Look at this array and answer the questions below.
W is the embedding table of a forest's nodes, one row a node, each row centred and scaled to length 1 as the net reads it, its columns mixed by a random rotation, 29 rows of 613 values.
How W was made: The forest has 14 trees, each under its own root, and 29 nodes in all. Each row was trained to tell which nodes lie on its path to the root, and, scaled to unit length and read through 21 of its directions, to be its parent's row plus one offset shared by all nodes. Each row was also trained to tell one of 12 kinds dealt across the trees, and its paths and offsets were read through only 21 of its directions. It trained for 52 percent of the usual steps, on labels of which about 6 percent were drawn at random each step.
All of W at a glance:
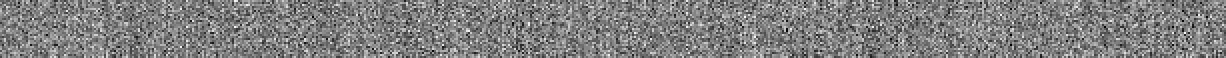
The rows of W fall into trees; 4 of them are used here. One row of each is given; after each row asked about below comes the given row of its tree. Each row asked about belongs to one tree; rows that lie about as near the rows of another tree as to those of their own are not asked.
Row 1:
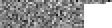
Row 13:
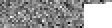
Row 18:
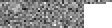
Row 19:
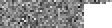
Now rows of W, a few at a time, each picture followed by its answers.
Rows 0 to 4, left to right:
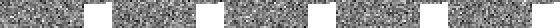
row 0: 13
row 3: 1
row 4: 13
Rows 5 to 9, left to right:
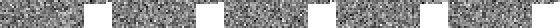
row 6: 13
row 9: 1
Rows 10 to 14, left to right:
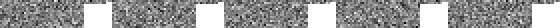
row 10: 19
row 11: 18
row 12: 18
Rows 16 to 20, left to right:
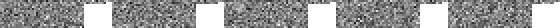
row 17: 13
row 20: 19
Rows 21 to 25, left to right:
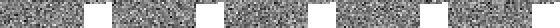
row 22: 13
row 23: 1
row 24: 18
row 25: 19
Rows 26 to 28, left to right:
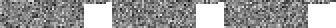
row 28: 18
